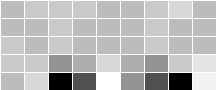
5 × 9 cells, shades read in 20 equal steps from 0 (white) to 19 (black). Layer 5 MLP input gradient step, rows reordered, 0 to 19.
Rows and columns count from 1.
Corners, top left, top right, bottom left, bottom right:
5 5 5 1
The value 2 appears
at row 4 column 9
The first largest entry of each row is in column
1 1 2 3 3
